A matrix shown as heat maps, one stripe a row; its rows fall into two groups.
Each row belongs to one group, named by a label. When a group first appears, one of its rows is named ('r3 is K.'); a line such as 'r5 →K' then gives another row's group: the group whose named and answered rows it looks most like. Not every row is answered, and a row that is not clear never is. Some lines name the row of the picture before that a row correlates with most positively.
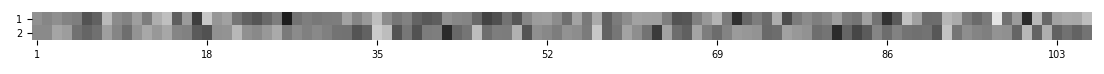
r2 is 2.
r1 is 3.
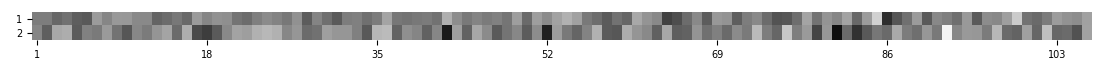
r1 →3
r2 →2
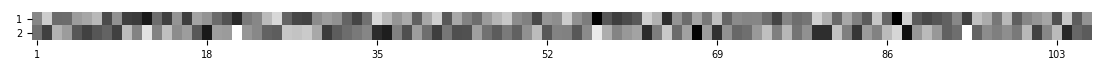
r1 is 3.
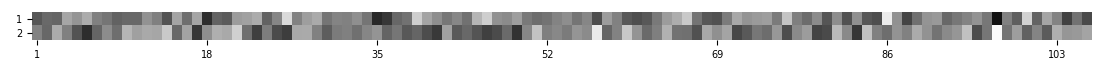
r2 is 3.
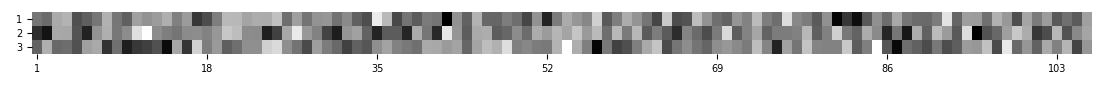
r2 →3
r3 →3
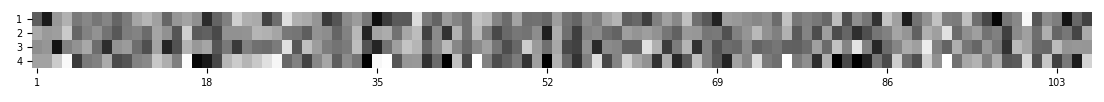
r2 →2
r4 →2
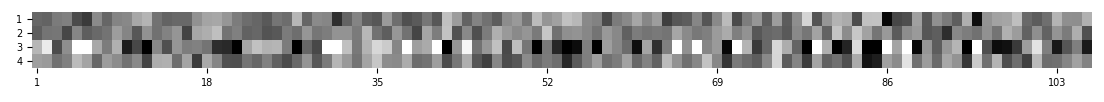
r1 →3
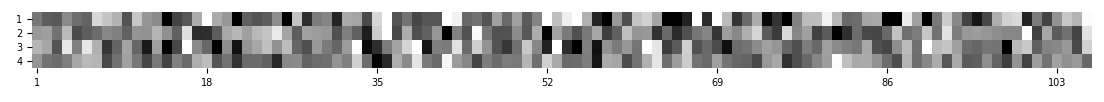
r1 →3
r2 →2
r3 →2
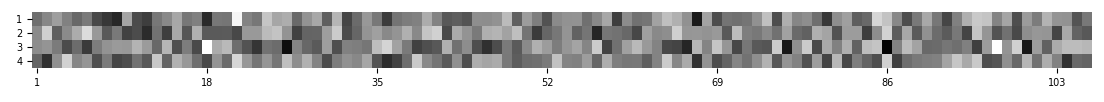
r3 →3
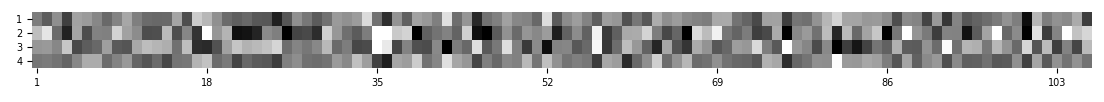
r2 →3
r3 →2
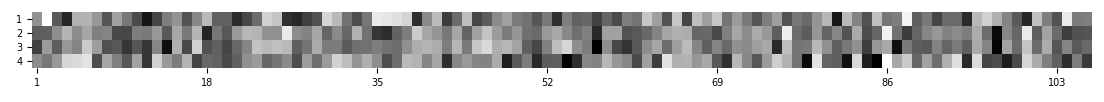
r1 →3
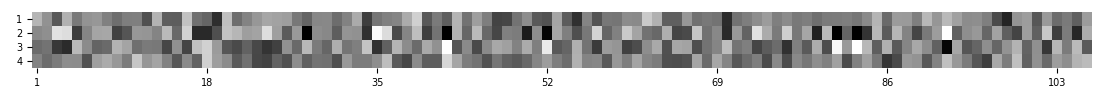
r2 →2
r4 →3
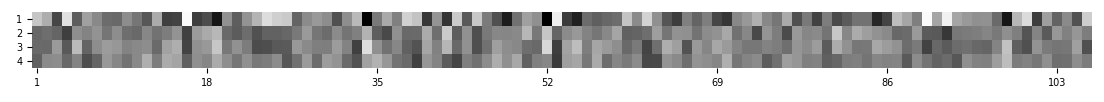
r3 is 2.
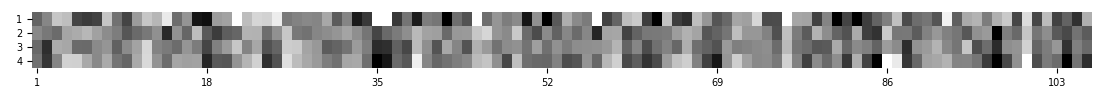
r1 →2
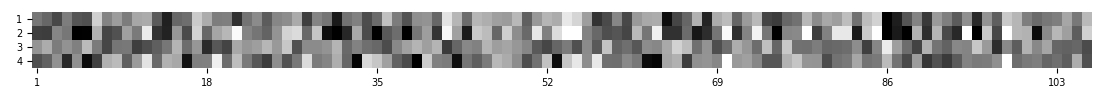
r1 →3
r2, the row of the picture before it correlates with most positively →3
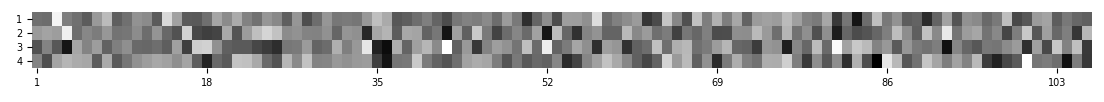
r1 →2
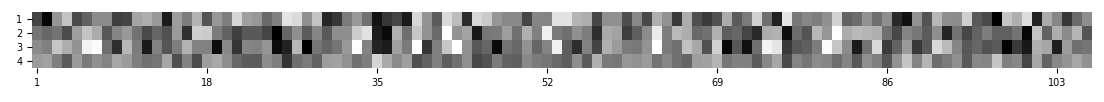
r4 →3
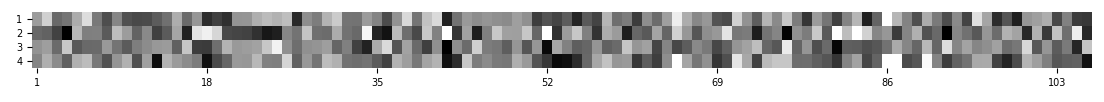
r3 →2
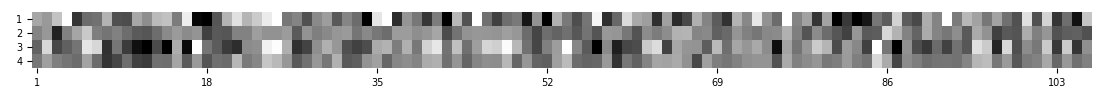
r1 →2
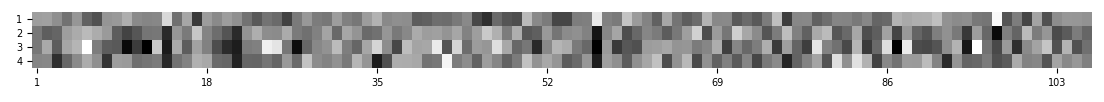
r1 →3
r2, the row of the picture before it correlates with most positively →3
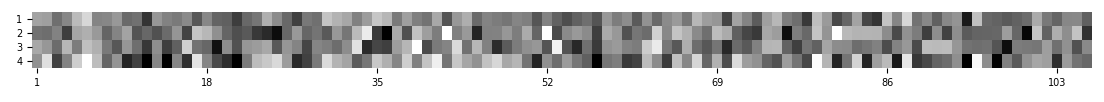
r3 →2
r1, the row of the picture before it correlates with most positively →3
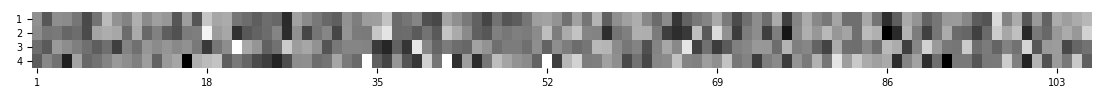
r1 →3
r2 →3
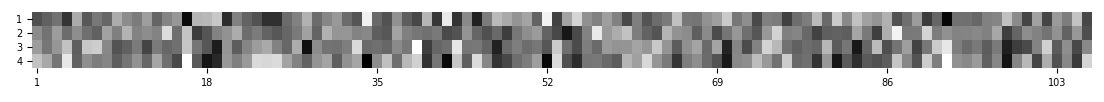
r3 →2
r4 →2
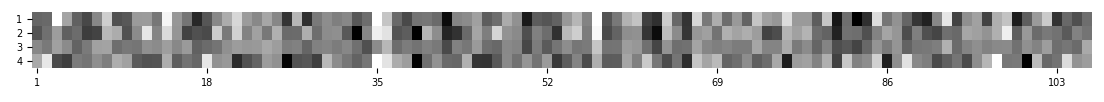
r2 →2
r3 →2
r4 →3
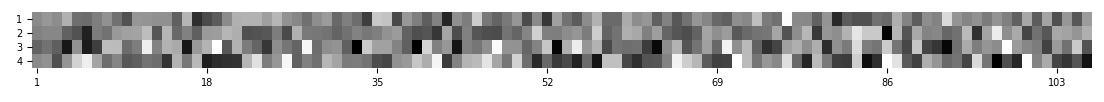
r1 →2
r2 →3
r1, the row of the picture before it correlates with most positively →3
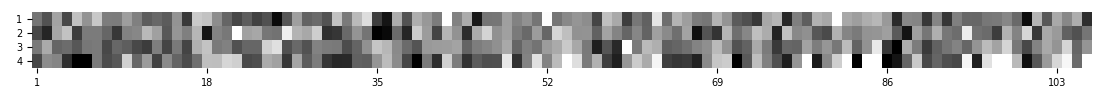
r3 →3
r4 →3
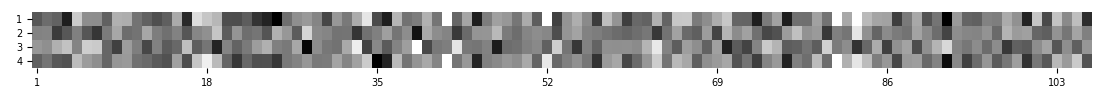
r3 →2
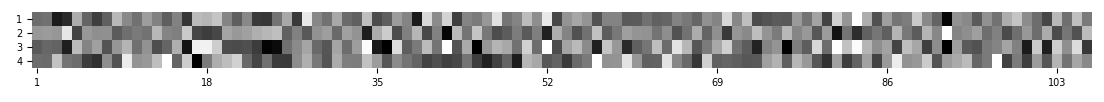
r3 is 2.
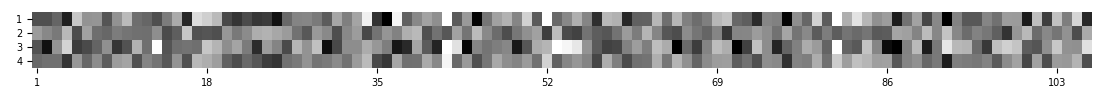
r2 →2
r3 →3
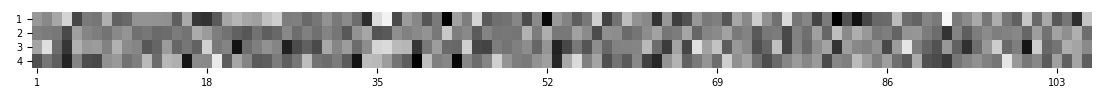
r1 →2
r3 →3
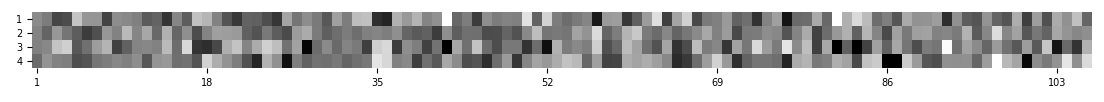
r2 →3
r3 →2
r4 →3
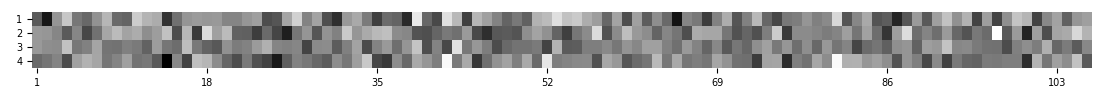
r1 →3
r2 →3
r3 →2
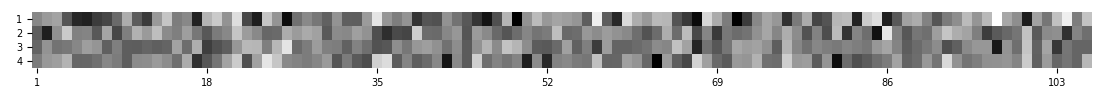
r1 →3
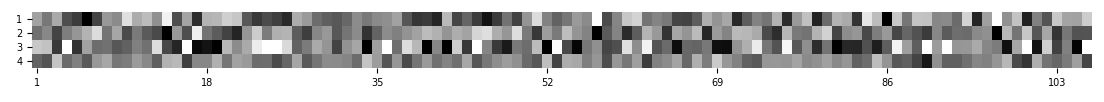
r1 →3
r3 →2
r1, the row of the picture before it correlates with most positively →1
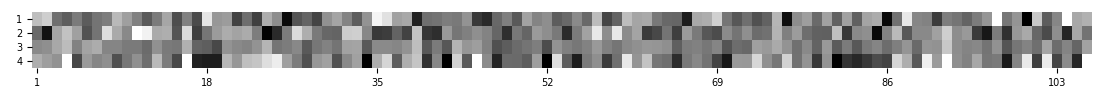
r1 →3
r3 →2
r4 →2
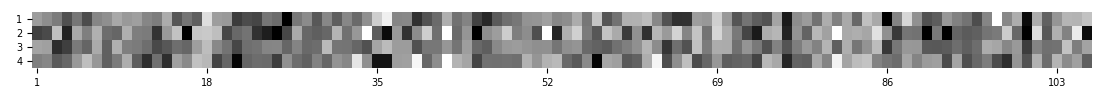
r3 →3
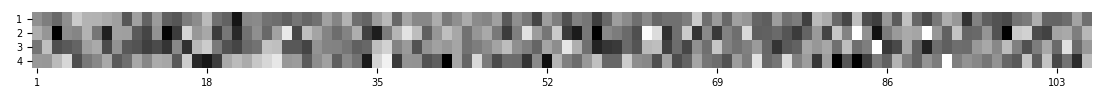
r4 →2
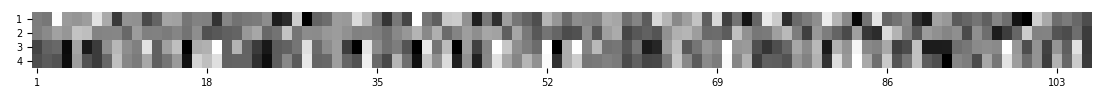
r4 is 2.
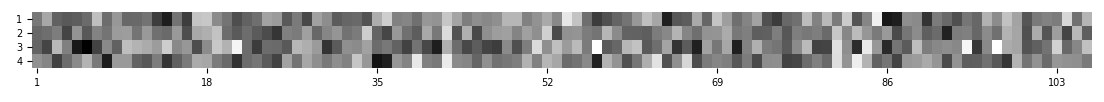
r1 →3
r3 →3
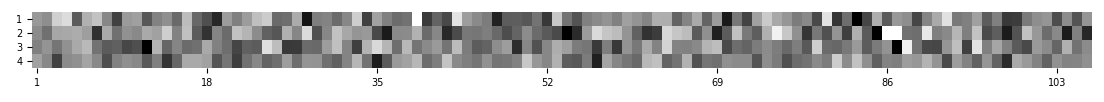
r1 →2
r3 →3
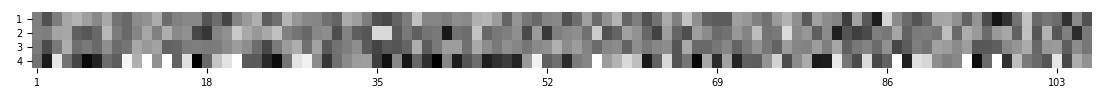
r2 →2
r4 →3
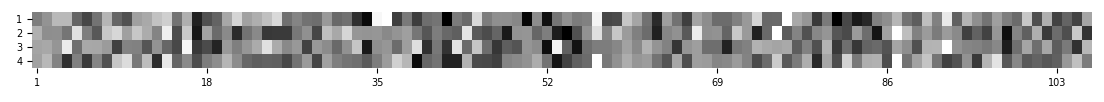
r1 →2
